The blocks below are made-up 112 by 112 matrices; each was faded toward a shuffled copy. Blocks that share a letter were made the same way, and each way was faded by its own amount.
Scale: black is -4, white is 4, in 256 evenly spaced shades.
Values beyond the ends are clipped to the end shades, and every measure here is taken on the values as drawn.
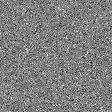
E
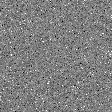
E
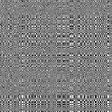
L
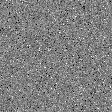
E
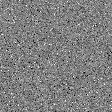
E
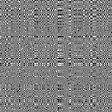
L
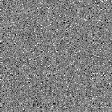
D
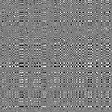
L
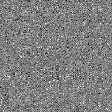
D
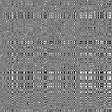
L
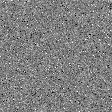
E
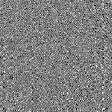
D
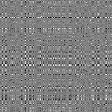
L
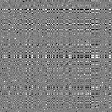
L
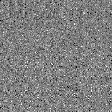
D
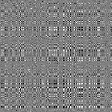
L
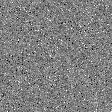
E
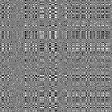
L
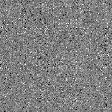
D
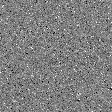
E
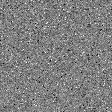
E
